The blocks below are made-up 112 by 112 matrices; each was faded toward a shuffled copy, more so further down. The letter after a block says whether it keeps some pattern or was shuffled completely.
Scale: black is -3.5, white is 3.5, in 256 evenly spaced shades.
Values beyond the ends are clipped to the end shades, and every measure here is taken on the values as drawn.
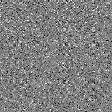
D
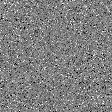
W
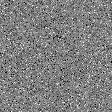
W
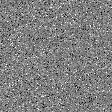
W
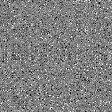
D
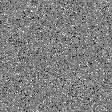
W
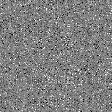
D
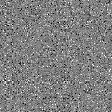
D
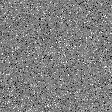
W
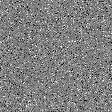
W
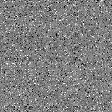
D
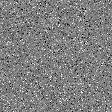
W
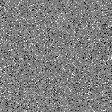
D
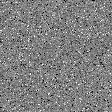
W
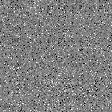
D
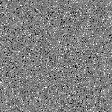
D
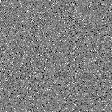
D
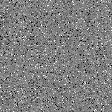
D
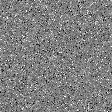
W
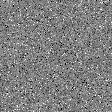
W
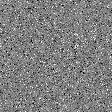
W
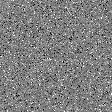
W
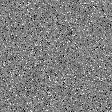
W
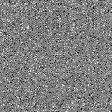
D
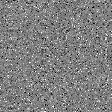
D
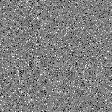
D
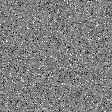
W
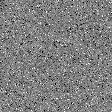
W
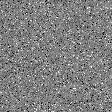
W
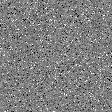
W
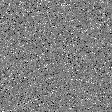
W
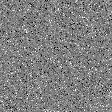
W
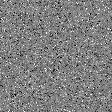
W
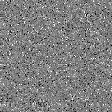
D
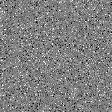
D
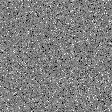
W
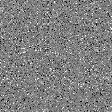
D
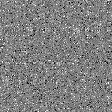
D
